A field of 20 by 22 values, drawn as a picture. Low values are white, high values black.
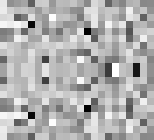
No row or column stands out. The ninth with the highest average is the middle right. It is mirror symmetric from top to bottom. Overall the values sit about 30% of the way up the scale. There is no overall slope. Most values sit low, with a long tail of high ones.
